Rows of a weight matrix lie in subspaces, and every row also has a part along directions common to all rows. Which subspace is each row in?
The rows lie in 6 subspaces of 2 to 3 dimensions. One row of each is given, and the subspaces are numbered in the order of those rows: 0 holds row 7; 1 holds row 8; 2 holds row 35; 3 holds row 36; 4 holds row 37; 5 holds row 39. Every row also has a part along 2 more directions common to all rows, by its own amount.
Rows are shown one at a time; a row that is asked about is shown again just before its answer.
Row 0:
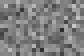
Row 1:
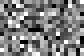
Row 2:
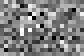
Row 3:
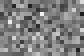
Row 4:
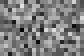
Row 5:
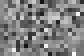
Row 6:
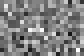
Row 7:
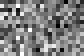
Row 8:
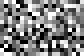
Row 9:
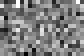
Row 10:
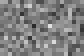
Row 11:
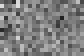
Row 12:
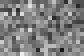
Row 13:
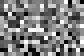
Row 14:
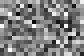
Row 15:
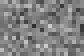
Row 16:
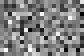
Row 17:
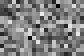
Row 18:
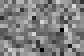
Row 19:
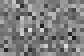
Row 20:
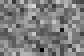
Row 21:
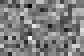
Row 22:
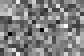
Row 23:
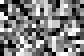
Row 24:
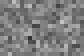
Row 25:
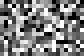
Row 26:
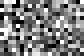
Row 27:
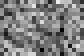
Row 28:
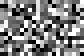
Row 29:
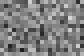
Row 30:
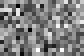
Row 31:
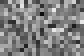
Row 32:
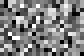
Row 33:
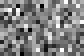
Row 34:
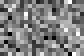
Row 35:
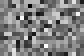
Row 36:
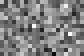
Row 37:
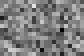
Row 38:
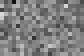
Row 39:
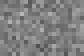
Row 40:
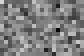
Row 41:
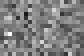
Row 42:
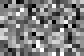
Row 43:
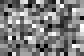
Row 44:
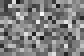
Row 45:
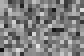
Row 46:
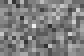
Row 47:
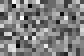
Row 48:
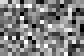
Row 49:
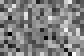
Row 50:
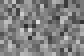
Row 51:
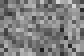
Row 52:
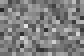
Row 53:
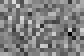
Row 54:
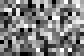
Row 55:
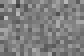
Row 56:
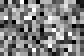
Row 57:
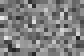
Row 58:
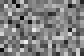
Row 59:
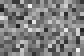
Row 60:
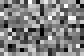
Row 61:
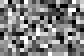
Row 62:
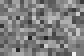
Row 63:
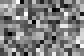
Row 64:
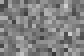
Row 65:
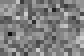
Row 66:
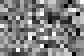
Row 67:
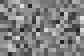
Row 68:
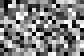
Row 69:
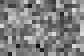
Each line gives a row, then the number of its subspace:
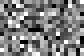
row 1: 1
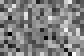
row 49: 2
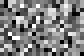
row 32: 3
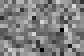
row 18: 4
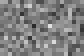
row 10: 5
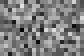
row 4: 3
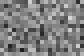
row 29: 1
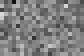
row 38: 0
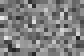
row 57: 4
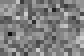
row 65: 2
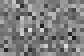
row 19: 1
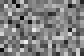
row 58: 1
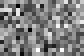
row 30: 0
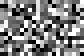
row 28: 3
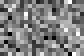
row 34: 2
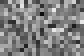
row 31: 3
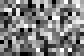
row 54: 0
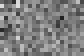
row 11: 0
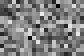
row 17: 4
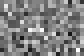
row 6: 1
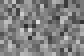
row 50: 0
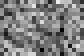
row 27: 4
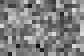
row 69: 5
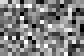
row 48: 5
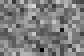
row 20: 4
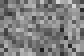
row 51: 4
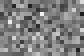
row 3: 1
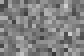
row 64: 3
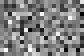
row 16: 1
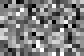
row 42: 4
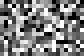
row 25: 3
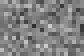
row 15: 5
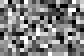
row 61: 5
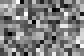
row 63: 2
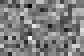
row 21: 5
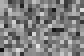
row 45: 3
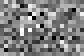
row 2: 1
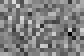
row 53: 1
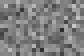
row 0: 4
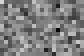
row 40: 3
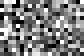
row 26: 0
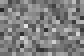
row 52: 5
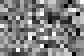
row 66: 2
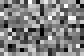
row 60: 1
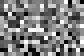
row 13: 1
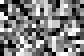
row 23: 3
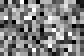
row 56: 3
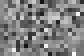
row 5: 2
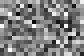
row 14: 3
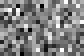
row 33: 0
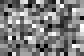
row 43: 5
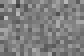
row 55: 0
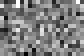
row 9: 0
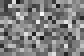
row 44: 4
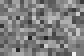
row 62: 2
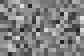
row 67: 3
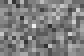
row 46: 5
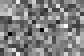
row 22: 2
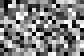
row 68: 4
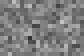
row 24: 5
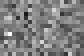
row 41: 2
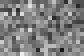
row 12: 0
